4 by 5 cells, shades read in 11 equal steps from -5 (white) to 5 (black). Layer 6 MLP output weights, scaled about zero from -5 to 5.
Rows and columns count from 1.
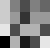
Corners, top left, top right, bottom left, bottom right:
-3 1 5 -4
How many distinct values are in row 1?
4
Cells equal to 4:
1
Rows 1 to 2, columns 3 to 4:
2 0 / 3 -1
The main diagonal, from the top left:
-3 -1 -2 2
